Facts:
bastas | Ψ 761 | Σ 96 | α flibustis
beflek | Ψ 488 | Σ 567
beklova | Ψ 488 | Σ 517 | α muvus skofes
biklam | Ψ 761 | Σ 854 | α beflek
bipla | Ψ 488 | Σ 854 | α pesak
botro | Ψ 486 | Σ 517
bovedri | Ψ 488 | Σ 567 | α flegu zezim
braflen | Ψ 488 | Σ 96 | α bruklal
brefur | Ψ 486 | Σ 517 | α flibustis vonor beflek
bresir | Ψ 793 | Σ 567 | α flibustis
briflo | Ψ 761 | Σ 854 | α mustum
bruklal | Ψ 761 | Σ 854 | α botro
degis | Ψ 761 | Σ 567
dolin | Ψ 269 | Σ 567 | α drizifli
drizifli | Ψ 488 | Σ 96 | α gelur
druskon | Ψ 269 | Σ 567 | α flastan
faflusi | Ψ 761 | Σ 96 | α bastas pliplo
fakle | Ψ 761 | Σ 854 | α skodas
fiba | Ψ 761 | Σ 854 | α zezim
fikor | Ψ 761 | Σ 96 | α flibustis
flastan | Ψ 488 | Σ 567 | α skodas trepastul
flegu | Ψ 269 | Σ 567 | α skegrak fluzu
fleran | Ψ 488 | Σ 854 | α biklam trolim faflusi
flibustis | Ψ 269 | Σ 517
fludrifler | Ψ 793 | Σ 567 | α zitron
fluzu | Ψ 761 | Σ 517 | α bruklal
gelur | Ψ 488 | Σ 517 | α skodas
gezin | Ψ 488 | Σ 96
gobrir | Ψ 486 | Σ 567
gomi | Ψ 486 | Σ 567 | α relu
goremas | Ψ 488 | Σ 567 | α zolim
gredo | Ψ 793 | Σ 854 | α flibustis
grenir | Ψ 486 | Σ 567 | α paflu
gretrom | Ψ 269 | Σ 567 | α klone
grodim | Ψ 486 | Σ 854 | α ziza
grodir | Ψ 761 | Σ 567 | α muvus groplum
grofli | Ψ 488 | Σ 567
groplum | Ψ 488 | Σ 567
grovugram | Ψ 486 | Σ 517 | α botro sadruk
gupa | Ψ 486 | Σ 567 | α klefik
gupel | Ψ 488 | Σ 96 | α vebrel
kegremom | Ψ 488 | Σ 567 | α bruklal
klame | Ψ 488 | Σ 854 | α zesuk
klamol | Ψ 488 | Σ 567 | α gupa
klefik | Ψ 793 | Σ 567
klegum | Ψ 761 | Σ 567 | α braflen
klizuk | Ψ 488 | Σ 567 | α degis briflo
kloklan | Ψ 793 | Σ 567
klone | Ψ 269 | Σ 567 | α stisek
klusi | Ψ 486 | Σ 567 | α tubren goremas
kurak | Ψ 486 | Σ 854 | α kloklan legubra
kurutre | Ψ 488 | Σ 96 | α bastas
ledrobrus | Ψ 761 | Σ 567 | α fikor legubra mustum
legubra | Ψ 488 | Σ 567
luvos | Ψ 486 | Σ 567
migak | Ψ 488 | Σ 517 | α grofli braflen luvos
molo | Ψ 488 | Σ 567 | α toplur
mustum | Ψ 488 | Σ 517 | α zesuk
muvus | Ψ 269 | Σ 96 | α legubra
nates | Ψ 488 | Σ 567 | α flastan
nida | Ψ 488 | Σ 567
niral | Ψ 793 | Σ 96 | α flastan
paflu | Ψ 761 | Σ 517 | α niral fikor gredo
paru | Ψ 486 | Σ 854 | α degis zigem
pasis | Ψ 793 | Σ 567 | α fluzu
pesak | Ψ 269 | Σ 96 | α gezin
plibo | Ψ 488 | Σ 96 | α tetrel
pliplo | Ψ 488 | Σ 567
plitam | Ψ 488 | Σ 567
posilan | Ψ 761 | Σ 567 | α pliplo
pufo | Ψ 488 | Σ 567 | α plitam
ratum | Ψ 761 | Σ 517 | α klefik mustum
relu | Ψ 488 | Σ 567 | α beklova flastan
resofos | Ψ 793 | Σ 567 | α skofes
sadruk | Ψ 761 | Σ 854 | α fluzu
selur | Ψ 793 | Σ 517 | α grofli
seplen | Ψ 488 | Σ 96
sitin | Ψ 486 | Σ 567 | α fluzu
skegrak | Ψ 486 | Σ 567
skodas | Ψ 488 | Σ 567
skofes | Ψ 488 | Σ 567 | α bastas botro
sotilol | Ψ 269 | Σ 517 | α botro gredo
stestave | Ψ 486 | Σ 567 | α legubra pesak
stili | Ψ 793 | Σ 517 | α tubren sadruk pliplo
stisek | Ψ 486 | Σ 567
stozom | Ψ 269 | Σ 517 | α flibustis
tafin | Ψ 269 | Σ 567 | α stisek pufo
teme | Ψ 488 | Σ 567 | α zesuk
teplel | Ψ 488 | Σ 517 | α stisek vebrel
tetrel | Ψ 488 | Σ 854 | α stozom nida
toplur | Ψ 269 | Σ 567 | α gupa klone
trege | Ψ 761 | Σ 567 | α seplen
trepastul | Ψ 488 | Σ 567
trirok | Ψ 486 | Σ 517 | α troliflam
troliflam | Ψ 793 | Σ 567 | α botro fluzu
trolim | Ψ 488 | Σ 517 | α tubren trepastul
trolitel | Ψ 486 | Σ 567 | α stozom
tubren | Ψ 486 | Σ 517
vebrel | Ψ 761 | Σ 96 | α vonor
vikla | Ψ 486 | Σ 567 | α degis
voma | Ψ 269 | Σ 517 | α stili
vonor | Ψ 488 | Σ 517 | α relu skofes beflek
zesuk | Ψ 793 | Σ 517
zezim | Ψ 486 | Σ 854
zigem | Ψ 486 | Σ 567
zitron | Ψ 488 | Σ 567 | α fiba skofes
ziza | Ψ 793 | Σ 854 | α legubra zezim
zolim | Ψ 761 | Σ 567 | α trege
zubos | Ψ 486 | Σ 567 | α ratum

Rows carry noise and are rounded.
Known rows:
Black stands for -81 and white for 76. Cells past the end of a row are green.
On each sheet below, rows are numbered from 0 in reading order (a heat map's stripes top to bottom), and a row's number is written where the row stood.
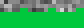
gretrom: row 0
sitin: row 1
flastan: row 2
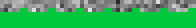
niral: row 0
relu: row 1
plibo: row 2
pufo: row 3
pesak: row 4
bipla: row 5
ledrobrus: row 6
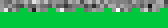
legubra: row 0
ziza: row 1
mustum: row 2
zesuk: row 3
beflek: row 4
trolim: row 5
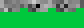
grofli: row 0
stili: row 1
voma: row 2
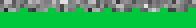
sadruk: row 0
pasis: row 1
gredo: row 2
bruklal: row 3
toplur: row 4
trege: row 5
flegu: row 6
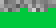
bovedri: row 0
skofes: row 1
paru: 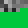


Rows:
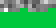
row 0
teplel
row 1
gezin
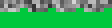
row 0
paflu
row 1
zezim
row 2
gupel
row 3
tetrel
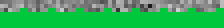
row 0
faflusi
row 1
goremas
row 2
zitron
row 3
gobrir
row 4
fiba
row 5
selur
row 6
fikor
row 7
kloklan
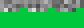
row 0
groplum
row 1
beklova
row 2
stozom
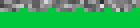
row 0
brefur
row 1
drizifli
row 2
gomi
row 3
botro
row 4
pliplo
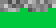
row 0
degis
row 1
klefik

